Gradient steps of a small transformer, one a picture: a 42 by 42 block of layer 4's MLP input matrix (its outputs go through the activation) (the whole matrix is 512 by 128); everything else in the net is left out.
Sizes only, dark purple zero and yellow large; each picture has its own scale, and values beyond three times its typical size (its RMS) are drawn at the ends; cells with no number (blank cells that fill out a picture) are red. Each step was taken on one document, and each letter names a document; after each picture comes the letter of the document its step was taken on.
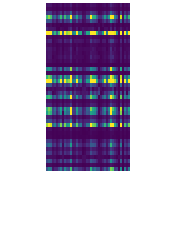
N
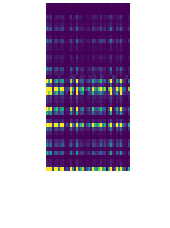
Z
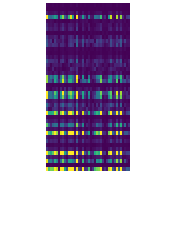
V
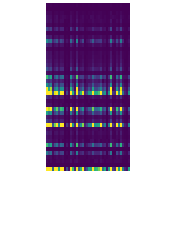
Z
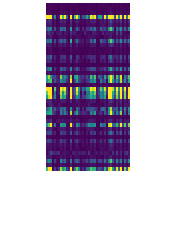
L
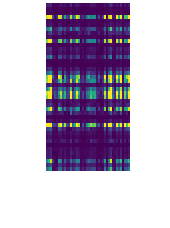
L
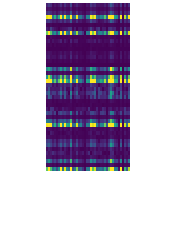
N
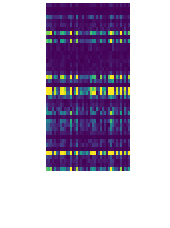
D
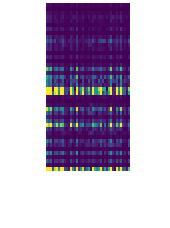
Z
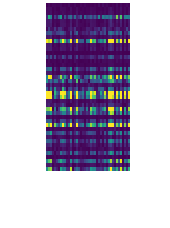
L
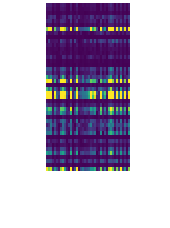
D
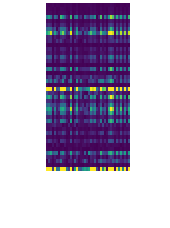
D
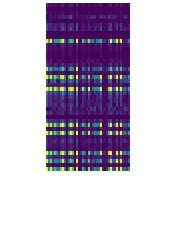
V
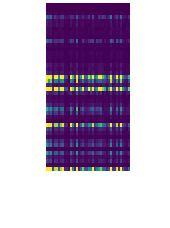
Z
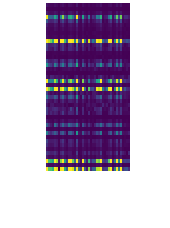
V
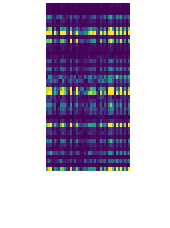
D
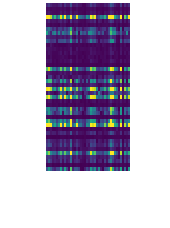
N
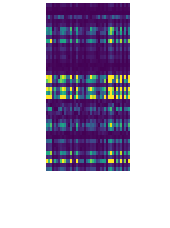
L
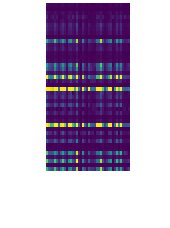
V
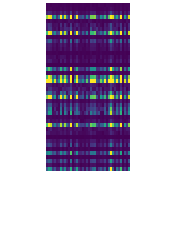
N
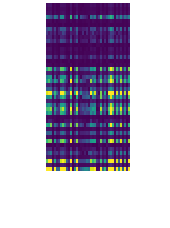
D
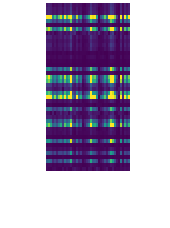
N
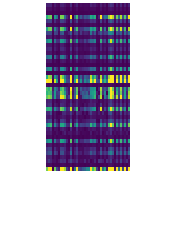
D
